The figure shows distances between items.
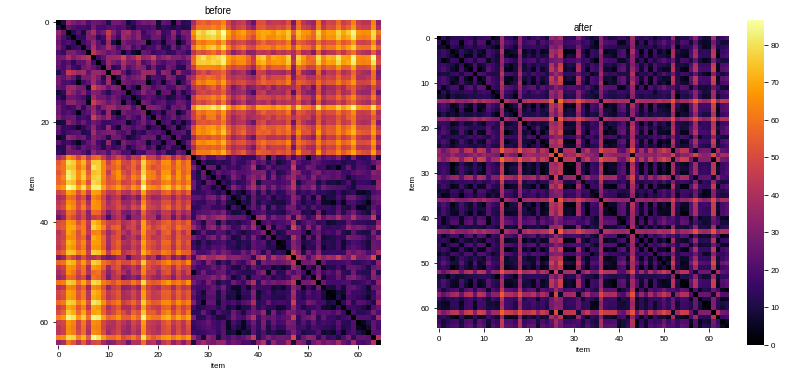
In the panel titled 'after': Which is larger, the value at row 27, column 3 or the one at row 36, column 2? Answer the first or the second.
the first
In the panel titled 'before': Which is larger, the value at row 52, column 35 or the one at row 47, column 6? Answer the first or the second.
the second
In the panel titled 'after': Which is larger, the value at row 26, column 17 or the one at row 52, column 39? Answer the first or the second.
the second
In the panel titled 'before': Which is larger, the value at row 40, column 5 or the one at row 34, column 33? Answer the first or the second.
the first
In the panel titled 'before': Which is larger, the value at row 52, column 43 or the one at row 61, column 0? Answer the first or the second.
the second
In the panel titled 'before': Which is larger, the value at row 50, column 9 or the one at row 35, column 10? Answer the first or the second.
the first
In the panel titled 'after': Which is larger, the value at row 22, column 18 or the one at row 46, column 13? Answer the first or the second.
the first
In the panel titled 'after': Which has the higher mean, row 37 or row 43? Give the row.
43
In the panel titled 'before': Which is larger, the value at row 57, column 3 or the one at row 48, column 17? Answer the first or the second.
the second
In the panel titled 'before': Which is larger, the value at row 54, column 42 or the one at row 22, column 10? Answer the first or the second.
the second
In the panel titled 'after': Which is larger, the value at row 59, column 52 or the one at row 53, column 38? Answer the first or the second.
the first
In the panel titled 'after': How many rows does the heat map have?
65
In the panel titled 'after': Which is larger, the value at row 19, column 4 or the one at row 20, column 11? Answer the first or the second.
the second
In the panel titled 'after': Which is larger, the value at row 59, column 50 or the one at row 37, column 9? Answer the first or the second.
the first
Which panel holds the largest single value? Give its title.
before
